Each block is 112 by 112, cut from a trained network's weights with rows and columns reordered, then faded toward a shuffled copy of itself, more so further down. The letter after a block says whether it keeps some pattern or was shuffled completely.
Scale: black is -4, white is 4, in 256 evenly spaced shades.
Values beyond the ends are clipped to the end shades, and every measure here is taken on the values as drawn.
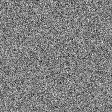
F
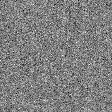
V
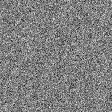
V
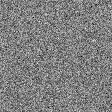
F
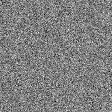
V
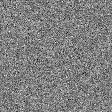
F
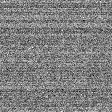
V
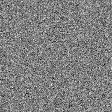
V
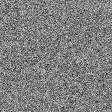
F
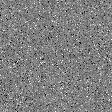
F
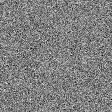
F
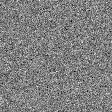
F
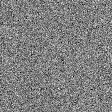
V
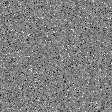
F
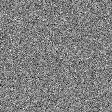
F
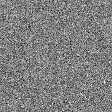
F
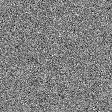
F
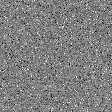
F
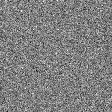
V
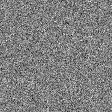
V
